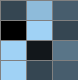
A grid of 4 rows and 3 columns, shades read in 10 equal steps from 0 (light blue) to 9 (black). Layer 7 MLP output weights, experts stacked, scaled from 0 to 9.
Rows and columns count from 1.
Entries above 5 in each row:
1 2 1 1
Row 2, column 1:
9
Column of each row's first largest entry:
1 1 2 2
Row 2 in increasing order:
0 6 9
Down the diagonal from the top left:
6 0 4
